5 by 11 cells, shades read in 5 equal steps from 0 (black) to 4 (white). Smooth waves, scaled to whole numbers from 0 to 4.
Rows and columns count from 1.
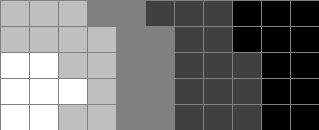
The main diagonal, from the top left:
3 3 3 3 2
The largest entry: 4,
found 7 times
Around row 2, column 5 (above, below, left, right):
2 2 3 2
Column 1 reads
3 3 4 4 4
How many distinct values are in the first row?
4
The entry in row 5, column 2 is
4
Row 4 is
4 4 4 3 2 2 1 1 1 0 0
